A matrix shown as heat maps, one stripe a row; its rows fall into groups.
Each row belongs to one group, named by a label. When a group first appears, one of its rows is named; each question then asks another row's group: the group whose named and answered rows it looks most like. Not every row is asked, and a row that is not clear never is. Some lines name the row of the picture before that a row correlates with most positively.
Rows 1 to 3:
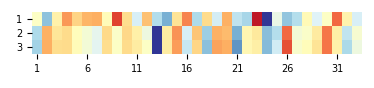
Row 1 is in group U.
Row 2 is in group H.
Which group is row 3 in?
H
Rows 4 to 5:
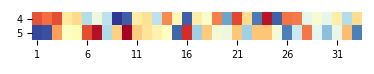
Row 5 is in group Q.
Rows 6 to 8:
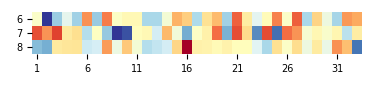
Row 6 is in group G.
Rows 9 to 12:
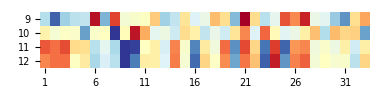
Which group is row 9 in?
G
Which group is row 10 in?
Q
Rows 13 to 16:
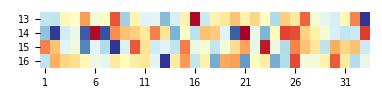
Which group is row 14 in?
G
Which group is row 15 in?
Q
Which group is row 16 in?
H
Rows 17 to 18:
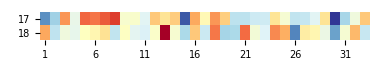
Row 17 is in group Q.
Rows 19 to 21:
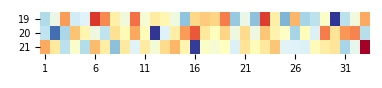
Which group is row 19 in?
Q
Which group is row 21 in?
G
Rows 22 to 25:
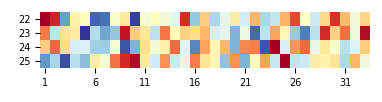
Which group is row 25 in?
U
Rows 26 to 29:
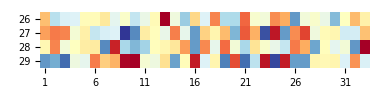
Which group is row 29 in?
U
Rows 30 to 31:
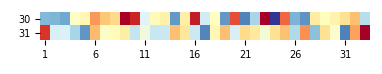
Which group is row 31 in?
G
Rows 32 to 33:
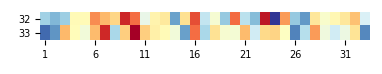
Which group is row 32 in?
U
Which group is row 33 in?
Q
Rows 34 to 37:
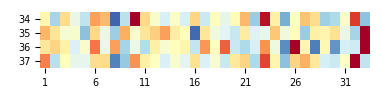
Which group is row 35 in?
G
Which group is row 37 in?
Q
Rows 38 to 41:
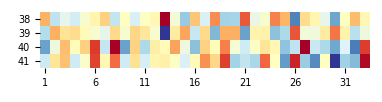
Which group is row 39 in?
H
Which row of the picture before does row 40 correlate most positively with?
36
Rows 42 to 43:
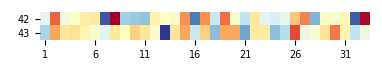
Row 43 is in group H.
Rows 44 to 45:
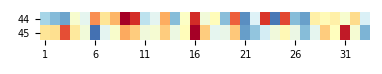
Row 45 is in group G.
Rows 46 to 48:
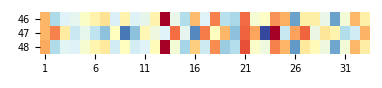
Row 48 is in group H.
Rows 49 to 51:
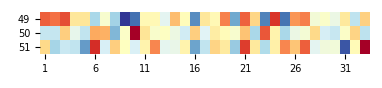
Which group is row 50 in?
Q
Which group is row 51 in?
G
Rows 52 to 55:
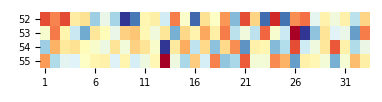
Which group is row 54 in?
H
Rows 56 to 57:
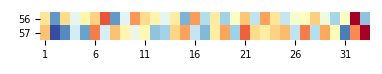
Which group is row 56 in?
Q
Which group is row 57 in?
G
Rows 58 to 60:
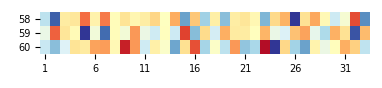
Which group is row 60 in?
U
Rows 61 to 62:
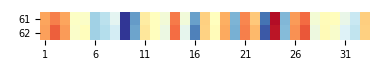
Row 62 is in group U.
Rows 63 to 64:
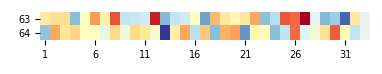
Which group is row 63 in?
G
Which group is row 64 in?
H
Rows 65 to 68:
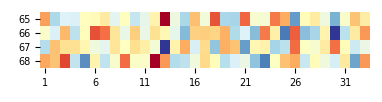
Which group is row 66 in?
Q
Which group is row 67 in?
H
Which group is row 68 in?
G
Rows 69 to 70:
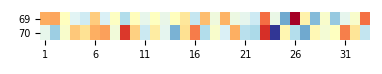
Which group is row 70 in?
U
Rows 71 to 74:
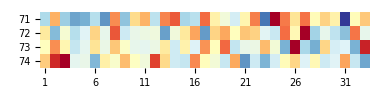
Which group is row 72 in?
G
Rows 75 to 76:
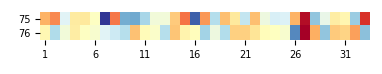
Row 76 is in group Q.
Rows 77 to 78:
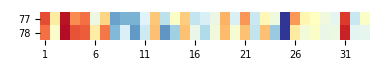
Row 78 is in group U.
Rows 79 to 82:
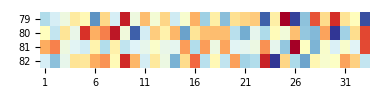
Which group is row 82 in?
U
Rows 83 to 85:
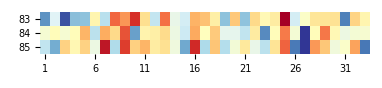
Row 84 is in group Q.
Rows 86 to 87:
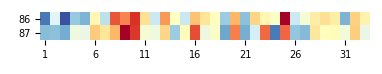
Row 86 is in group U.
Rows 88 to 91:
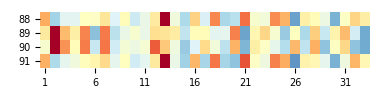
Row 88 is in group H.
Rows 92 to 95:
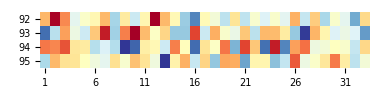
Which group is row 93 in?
Q
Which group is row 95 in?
H
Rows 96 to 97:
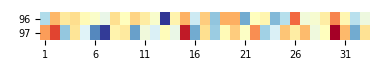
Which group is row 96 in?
H
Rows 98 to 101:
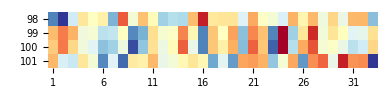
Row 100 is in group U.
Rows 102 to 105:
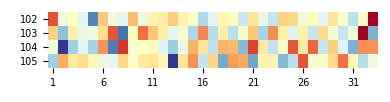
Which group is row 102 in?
G
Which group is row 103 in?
Q
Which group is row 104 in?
G
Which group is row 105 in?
H
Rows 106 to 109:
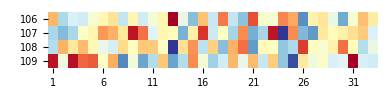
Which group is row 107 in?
U
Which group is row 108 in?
H
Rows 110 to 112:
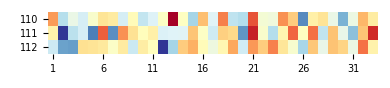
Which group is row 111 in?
G
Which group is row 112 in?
G
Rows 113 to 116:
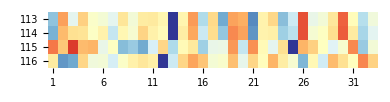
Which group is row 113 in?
H
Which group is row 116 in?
G
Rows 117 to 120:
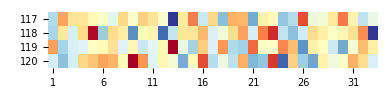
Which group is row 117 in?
H
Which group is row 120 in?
U
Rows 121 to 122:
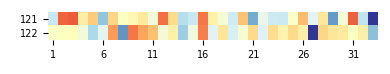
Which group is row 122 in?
Q
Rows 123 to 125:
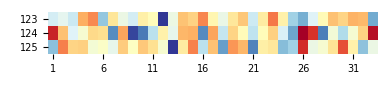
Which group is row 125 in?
H
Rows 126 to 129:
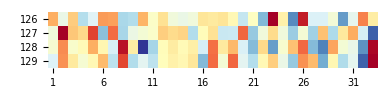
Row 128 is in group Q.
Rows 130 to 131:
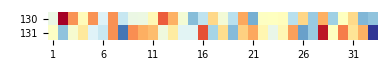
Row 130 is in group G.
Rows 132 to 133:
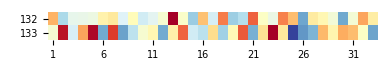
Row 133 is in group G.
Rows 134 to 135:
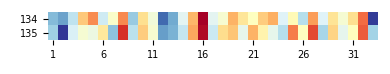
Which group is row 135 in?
G
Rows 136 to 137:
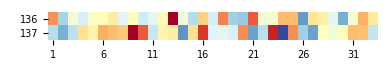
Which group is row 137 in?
U
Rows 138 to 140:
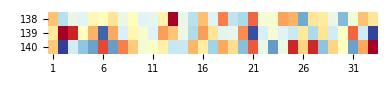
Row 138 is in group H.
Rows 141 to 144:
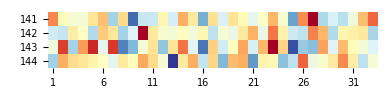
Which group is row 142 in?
Q
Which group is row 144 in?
H
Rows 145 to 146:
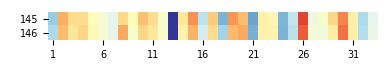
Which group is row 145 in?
H
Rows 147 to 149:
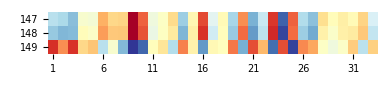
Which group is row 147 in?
U
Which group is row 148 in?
U
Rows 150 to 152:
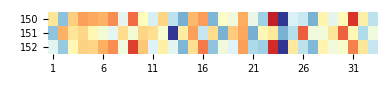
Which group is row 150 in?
U
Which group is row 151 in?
H
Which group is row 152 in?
U
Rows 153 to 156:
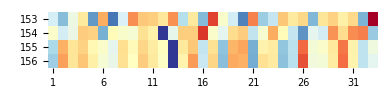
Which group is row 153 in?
G
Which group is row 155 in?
H
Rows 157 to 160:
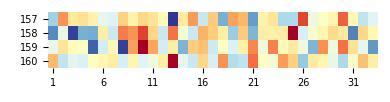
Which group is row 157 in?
H
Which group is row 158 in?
U
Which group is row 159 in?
Q
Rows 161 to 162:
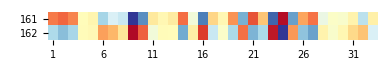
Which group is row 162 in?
U
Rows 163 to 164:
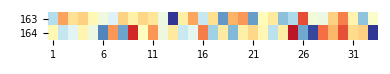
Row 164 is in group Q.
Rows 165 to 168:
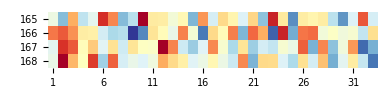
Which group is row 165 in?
Q
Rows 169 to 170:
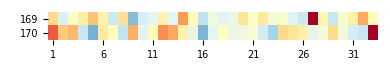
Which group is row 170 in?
G
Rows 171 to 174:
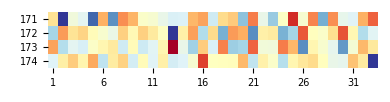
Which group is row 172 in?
H
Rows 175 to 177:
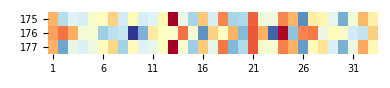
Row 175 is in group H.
